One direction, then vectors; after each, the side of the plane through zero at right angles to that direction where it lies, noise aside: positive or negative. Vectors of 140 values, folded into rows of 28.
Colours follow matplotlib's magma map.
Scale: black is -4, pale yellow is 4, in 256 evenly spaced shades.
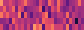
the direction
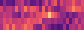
negative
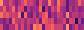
positive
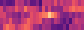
negative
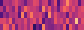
negative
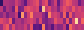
negative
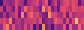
negative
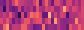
negative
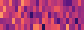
positive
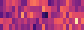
negative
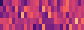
negative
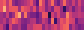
positive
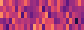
positive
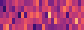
negative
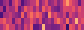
negative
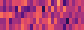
positive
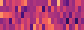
positive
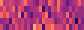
positive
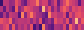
negative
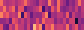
positive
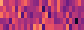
positive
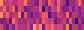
positive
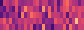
negative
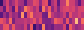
negative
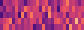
negative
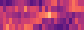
negative
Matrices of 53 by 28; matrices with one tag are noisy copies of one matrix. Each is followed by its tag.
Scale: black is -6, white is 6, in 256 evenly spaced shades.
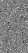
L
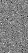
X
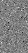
L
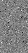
L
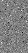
L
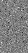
L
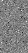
L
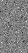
L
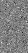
L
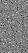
X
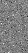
X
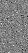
X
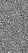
X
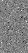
L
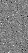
X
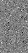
L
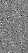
X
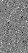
L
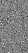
X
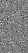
X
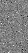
X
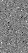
L
